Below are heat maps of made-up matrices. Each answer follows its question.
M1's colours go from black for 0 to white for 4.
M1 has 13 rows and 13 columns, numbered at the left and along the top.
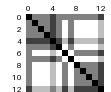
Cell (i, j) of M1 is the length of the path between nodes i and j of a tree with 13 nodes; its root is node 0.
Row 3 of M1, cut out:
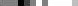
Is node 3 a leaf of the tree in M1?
yes
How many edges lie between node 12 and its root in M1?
1
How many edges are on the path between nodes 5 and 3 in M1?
2
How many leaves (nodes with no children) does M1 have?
10
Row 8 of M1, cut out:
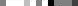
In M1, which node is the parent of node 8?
12
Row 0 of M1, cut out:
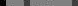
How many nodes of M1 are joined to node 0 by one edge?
2
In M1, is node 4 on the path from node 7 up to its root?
yes
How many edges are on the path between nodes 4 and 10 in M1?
3
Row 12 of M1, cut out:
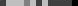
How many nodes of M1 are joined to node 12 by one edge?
6
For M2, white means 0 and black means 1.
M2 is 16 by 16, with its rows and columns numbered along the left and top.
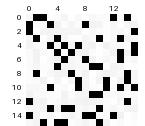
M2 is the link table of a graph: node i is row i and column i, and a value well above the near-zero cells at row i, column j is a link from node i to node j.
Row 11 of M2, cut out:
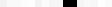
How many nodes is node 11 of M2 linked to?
2
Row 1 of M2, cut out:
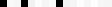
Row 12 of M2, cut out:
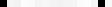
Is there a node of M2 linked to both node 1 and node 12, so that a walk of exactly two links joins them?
yes
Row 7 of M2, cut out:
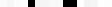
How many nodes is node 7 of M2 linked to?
3
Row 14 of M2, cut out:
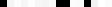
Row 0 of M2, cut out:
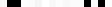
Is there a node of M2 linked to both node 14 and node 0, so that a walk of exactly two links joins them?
yes
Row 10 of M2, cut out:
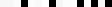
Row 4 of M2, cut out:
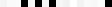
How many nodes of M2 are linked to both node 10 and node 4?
3
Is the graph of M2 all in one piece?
yes
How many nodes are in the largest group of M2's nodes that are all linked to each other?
3
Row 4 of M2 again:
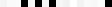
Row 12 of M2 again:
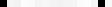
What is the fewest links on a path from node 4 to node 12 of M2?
4
